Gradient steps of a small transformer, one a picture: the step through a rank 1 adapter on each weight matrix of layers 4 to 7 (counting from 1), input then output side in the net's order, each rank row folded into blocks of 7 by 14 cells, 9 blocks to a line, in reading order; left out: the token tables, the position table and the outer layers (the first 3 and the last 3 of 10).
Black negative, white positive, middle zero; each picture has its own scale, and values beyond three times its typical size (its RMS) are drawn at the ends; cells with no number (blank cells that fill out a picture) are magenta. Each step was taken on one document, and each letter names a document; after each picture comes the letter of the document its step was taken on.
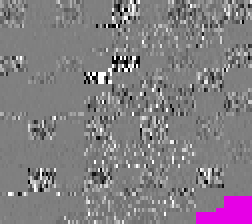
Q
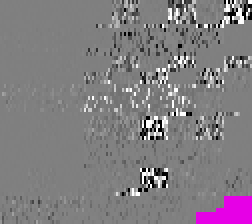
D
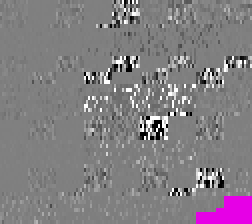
D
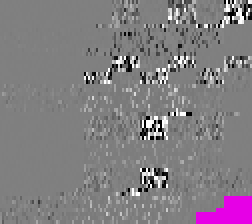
D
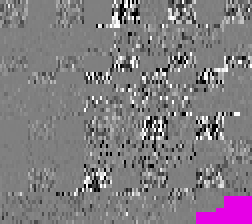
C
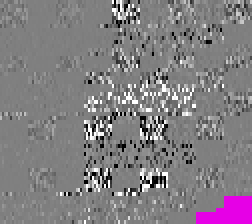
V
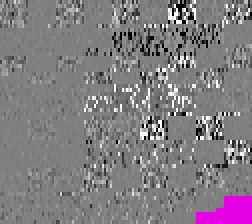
C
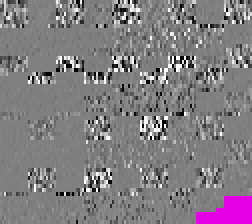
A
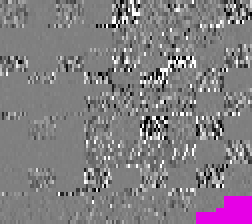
A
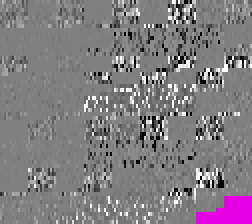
C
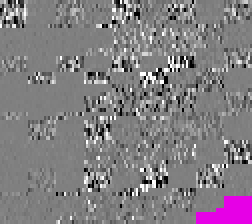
A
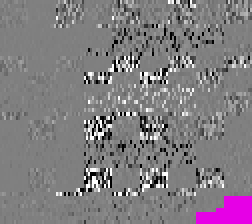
V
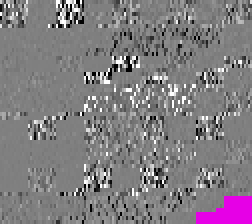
C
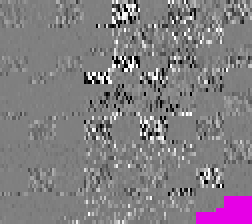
Q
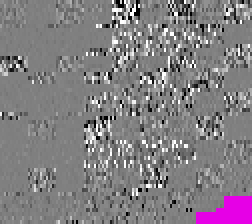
A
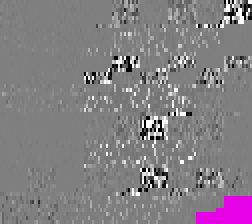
D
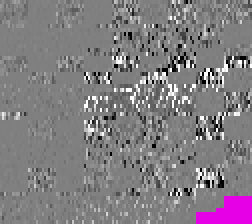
C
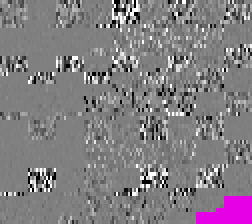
A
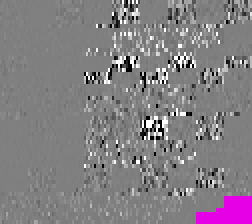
D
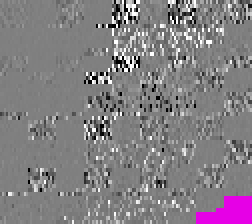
Q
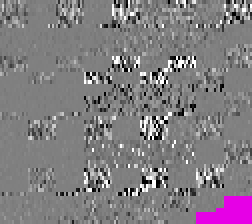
A
